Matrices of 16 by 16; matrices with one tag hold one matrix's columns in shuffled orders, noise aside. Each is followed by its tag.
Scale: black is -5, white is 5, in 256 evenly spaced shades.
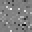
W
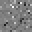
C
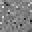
C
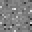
W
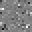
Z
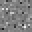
Z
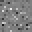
W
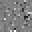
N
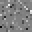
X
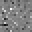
W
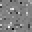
Z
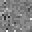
N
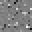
Z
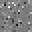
C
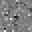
N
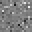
C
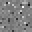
C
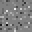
W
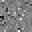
N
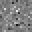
W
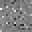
W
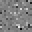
Z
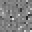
N
